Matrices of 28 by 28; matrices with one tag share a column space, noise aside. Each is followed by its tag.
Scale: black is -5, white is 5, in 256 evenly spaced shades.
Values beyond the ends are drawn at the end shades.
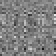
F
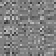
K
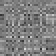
F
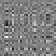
F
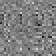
F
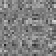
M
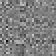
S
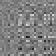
F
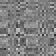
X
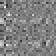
M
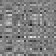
F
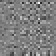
K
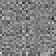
K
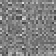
K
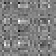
M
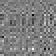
F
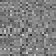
X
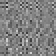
X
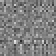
S
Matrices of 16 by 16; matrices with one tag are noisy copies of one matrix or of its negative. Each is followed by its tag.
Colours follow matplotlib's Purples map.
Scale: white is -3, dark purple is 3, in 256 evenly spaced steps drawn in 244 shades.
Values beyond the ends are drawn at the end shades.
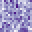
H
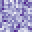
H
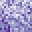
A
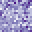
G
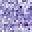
G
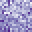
A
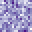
H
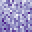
A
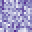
H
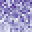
A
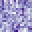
H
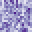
H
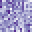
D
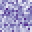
G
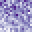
A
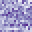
G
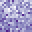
A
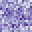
G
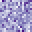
D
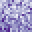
A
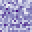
G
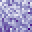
A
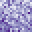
A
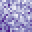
A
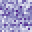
G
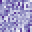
D
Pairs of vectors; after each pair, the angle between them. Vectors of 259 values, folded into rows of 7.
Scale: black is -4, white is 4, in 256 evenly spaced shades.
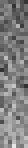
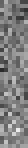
partly aligned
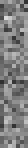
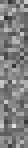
nearly opposite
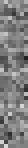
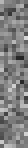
partly aligned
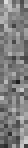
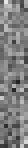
nearly parallel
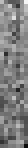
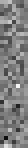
orthogonal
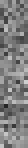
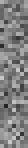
partly aligned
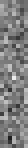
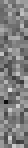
partly opposed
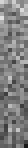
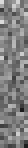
partly aligned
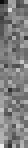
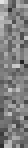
nearly opposite
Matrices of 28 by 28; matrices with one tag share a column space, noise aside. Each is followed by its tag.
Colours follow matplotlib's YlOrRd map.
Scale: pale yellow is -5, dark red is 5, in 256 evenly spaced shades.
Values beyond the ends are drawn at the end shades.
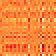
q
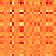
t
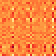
q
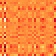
q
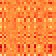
q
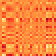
q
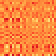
q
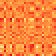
q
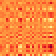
q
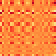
t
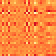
t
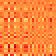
q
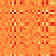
t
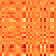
q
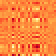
q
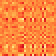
q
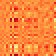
q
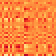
q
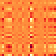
q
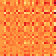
t
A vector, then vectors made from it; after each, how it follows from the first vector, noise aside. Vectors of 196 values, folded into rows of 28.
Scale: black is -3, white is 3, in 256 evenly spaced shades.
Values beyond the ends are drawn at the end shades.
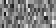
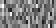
reversed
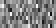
reversed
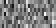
copied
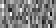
reversed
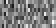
copied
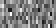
reversed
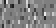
partly zeroed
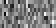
copied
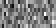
copied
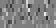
partly zeroed
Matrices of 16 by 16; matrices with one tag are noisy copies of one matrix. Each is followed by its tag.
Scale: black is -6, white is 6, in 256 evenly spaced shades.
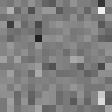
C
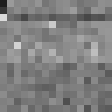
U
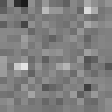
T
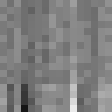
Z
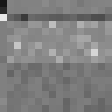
U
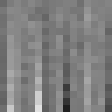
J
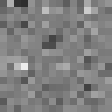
T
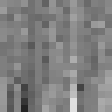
Z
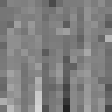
J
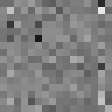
C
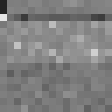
U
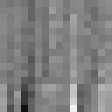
Z
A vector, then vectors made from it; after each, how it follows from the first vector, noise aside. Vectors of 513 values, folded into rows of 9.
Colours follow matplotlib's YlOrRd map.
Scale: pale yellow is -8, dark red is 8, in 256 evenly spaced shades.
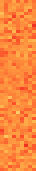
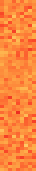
negated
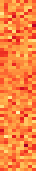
scaled up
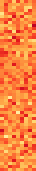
scaled up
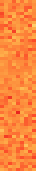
negated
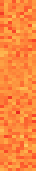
negated
